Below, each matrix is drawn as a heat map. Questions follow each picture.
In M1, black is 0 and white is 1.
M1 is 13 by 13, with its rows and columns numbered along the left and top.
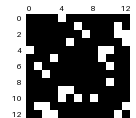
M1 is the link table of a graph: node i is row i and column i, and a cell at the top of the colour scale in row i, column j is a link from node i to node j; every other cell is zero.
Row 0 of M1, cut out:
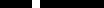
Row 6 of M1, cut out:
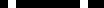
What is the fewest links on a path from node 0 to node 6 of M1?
3
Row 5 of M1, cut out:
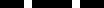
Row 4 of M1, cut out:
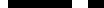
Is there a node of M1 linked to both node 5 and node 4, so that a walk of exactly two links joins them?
yes
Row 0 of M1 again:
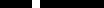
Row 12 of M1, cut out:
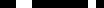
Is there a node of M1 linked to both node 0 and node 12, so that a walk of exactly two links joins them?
no
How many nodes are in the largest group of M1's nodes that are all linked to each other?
3
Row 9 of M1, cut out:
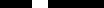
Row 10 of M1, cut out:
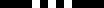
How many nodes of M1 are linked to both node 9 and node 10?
1
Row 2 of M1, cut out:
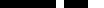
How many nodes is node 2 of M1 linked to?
3
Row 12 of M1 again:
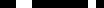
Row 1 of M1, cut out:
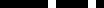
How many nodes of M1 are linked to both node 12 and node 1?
1
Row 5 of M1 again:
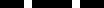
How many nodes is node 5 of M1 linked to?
2
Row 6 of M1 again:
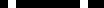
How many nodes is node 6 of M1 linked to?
2
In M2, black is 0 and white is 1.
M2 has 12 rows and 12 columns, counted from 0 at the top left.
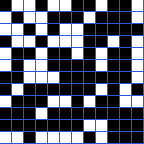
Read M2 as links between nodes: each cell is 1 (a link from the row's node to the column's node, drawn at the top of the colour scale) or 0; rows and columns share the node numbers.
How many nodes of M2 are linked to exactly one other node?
1
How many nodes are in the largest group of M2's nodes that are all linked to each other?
4
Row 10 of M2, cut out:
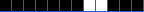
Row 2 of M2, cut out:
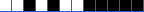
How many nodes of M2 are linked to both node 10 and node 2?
0
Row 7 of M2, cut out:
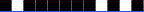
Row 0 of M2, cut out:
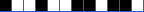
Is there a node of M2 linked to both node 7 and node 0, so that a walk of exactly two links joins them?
yes
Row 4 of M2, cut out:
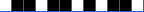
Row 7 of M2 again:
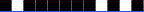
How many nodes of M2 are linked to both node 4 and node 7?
1
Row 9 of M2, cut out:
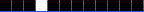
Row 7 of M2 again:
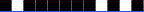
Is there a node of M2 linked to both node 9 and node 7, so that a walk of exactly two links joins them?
no
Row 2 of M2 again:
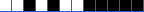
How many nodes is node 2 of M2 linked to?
5
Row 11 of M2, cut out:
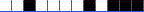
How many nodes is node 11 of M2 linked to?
7
